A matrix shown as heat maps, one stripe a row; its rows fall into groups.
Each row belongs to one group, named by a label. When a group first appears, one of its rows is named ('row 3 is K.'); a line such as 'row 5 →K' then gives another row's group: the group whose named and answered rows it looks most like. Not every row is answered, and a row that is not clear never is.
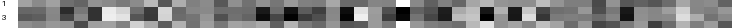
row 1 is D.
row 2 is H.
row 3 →H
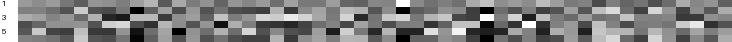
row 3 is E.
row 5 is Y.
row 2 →Y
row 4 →H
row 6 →Y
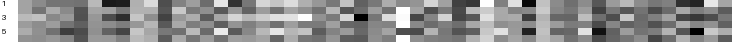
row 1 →E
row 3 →E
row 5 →E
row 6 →D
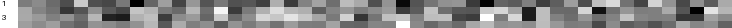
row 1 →Y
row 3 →E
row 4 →D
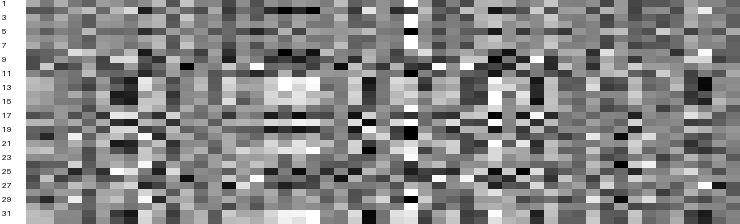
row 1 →D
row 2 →H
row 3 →D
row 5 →Y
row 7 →D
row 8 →H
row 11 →Y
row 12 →E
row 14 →E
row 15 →E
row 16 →D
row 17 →H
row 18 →E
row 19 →H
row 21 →E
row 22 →E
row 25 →H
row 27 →H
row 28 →D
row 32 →E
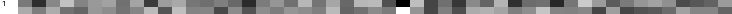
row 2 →D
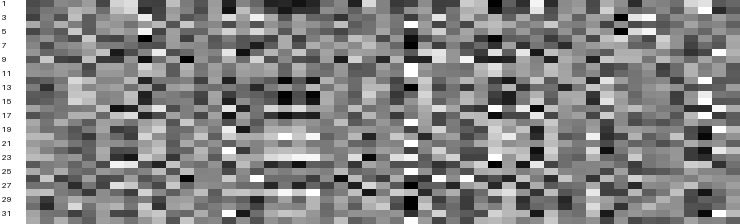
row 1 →H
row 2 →H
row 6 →Y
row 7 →Y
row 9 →Y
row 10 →D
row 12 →H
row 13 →Y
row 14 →H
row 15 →H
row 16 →E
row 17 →H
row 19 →E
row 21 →D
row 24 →H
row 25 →D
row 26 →Y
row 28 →E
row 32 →D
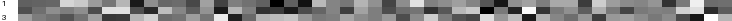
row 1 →H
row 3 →E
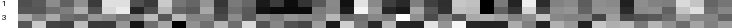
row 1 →H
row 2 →H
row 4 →Y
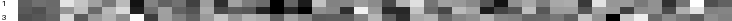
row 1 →H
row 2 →H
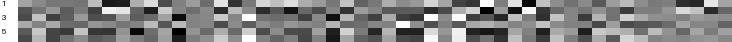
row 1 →E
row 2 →H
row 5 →Y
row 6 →Y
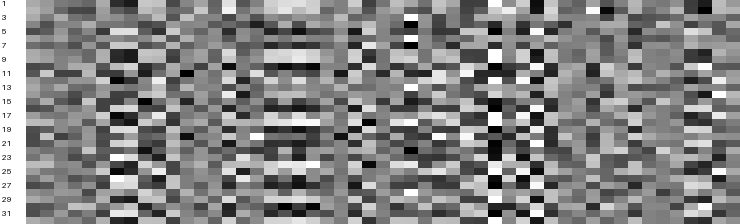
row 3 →D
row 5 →H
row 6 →D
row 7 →H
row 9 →E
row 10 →H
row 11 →Y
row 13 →D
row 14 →E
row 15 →Y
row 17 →E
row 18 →E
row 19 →H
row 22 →Y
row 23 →H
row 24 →E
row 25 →E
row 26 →H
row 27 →H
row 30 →H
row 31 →H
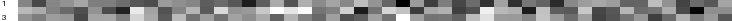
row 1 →Y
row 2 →E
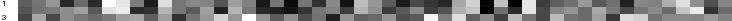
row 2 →H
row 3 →Y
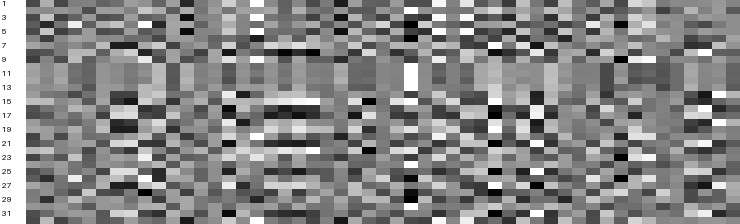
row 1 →Y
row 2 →D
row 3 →Y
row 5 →Y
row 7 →E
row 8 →H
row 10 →D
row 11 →D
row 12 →D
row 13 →D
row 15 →E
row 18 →E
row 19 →E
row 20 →Y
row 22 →E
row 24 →D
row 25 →H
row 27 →E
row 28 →Y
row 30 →D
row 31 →H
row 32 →Y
